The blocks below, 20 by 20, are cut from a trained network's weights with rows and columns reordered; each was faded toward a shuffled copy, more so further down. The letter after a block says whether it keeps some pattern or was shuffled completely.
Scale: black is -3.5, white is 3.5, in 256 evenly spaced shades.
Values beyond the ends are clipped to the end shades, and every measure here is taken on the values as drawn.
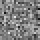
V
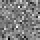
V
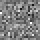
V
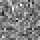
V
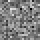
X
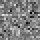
V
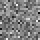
V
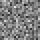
V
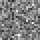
V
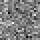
V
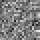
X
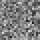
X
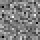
X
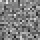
V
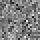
V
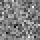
V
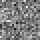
V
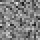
X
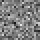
X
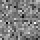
X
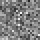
V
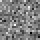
V
